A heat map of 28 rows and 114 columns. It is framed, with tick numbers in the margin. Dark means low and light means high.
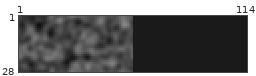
The table splits into one row of 2 panels. Panel 1,1: low, blotchy. Panel 1,2: very low, flat.
